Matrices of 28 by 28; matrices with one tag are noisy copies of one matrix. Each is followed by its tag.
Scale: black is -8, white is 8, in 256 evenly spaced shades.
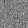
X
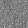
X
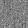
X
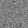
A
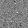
A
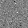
A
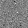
A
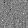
X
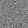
A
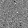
A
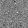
A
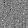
X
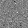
A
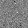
A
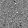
A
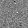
A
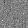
X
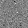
A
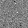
A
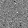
A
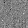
X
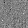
X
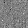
X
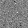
A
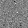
A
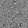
A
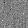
X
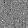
X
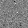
A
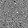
A
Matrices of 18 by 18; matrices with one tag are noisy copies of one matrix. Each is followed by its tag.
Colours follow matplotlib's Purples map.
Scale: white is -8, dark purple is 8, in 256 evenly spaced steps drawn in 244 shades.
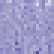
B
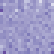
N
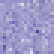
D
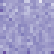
N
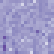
D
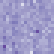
D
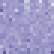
N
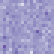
D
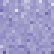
N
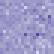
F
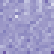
N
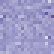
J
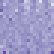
N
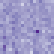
D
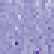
B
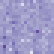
D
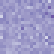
J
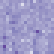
D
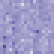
D
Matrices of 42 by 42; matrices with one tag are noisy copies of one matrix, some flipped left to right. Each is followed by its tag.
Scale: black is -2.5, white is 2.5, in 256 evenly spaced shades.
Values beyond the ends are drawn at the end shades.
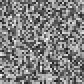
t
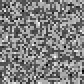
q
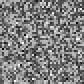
q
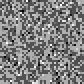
t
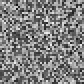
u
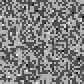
t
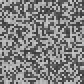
q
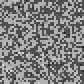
q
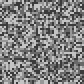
q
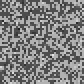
q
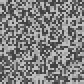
t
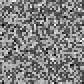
q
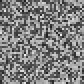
q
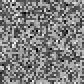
q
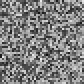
q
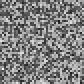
q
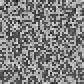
u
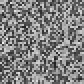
t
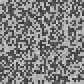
t
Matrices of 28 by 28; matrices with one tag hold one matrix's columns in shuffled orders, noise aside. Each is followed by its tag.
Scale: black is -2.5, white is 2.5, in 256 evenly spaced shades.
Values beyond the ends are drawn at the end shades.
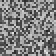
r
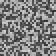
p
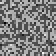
p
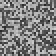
r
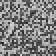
r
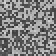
r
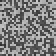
r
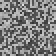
r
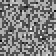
p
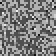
r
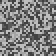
p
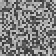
r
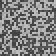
r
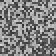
r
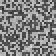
p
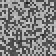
r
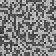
p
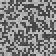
p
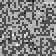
r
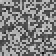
p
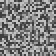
p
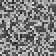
p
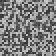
p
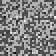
r
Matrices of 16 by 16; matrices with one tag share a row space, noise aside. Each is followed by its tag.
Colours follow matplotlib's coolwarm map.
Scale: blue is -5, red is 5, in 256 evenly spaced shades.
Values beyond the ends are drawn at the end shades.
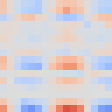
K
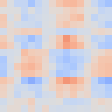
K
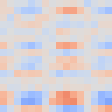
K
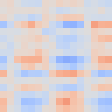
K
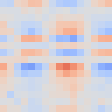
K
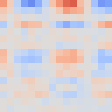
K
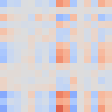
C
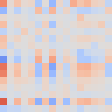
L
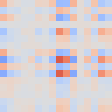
C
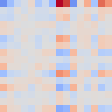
C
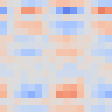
K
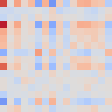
L
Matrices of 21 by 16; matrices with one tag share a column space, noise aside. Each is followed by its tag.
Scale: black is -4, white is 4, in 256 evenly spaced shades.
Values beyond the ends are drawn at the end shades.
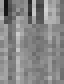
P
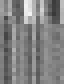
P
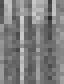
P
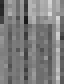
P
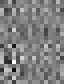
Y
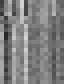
P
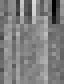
P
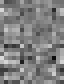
Y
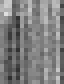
P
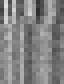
P
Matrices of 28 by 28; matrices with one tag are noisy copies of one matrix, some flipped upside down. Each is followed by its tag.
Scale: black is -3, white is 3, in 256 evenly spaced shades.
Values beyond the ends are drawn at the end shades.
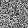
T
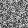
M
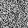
T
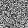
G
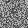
G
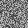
G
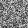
M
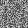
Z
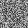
Z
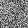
T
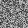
M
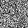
T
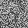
T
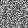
Z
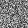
T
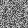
Z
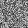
Z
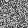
T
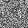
G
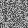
Z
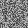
Z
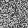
T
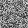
M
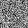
Z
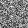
M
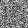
Z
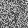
T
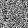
Z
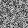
M
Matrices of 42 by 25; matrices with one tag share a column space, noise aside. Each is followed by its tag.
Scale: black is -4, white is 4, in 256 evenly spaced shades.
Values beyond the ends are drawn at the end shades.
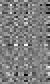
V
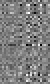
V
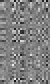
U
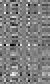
V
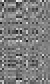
U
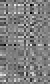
V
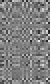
U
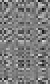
U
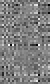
V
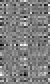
V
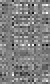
V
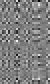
U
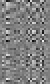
U
